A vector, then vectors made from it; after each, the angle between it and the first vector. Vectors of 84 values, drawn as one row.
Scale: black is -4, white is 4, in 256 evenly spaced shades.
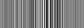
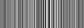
nearly opposite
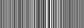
nearly opposite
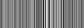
nearly opposite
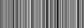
partly aligned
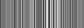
nearly opposite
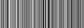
partly opposed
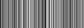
partly opposed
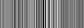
nearly opposite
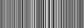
nearly opposite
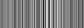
nearly opposite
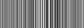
nearly parallel
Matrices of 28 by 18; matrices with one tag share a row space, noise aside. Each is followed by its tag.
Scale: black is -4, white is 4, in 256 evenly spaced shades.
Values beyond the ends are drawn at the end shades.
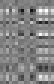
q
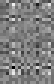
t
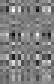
t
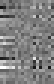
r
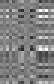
q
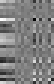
r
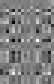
t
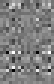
t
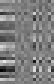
r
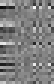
r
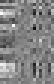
r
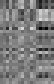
q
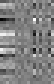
r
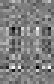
t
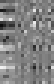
r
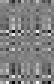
t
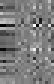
r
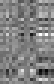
q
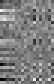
r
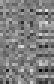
q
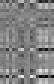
q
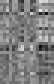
q
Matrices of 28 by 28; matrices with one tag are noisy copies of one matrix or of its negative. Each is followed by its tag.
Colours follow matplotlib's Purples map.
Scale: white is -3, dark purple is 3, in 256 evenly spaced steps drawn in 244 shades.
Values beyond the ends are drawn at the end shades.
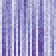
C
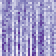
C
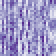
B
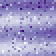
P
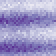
P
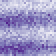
P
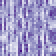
B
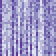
C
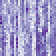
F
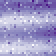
P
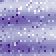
P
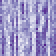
F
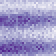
P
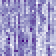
F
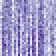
C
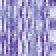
B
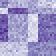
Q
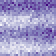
P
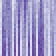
C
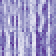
F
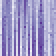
C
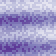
P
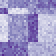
Q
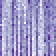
C
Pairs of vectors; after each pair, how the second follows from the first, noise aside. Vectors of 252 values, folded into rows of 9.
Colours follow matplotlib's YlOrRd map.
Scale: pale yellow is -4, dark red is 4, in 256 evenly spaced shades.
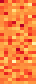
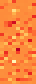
partly zeroed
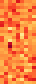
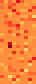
partly zeroed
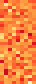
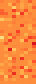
partly zeroed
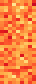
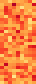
sign-scrambled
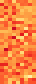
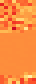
partly zeroed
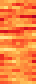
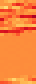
partly zeroed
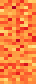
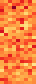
sign-scrambled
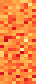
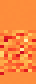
partly zeroed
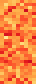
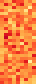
sign-scrambled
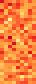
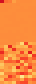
partly zeroed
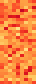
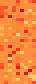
partly zeroed
